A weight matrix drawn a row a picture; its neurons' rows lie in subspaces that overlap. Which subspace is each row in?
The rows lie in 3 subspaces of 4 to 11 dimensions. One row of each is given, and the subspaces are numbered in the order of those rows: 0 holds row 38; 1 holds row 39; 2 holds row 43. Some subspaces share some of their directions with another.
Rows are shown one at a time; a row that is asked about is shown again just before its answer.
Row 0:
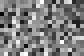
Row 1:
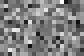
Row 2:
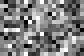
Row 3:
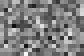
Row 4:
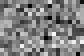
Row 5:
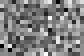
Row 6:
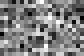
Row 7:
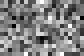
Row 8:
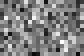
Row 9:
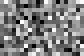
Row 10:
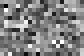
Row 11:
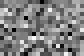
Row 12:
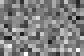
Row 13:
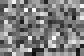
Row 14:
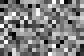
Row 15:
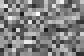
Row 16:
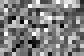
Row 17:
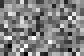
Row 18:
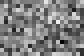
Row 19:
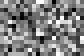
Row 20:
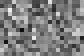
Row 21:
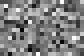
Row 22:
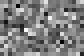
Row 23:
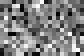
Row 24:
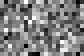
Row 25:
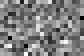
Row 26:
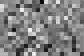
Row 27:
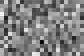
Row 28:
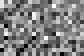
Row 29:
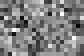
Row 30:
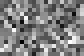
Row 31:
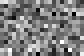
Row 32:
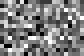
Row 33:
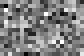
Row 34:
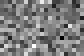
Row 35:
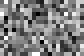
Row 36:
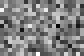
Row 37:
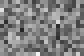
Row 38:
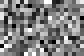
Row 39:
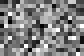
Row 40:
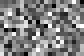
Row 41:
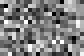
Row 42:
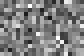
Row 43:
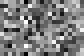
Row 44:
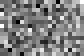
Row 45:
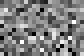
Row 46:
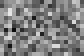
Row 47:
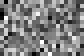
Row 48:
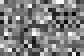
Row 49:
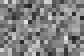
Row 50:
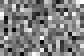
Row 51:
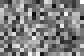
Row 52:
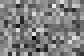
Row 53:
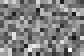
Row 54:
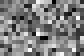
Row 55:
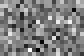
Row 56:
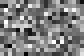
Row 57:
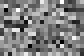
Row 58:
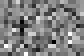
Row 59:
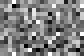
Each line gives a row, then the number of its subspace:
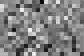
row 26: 1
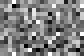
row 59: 1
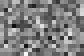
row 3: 1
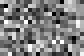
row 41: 2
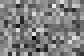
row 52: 1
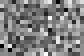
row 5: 0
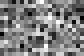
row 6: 1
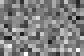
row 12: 1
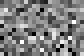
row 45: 2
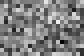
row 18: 1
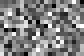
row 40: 1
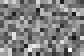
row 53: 0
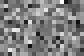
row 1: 0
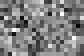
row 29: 1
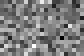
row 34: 1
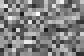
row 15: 1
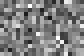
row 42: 0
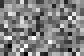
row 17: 1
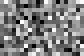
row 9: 0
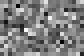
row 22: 2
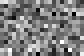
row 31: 0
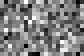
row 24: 2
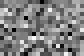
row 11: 2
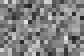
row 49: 0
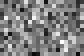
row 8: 2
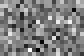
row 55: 1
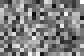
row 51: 1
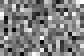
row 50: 0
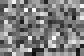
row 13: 1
